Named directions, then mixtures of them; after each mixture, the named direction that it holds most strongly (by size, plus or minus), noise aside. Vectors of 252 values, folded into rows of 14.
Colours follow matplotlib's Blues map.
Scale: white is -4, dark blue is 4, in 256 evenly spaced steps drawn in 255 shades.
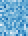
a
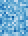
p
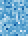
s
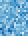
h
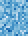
s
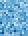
p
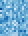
s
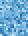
h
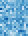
a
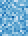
p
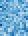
h
